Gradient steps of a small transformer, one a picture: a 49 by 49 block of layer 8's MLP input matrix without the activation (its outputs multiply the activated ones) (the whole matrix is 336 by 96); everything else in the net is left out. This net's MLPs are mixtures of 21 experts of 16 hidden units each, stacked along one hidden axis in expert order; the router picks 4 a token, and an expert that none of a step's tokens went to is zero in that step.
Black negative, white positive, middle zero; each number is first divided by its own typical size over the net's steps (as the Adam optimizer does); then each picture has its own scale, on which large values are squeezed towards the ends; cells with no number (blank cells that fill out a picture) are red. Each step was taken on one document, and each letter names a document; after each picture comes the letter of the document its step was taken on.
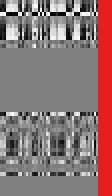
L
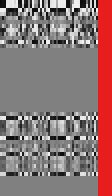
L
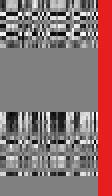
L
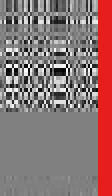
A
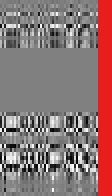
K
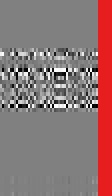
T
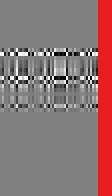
T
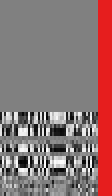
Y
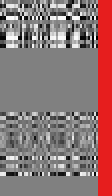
L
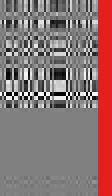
A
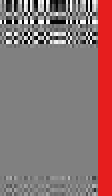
A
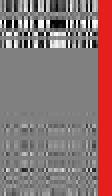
A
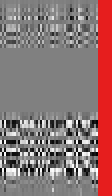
K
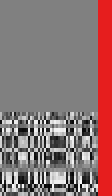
Y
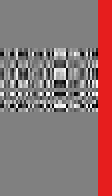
T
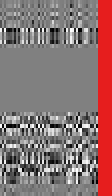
K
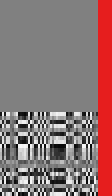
Y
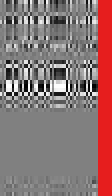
A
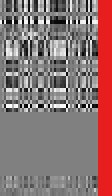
A
